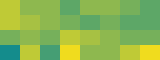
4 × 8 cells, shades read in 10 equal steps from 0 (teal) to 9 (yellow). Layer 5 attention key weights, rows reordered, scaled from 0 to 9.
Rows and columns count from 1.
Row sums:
37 35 39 44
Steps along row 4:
up down up down same up up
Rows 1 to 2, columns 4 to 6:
3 5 5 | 4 3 4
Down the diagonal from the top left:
7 6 4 9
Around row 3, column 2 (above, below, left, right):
6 7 4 4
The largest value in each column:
7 7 5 9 6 5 7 9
